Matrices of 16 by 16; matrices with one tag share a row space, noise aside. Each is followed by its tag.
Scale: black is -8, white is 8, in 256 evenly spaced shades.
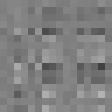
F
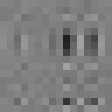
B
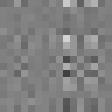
B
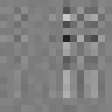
B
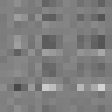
F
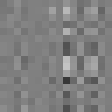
B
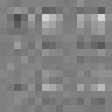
F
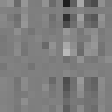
B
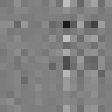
B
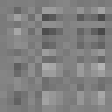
F
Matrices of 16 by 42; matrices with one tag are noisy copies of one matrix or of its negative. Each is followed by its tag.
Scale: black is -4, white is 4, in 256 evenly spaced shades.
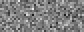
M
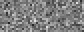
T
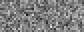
M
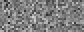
T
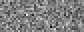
M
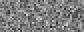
M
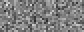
T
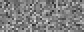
T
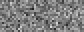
M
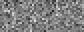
T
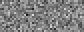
M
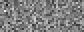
T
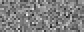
M
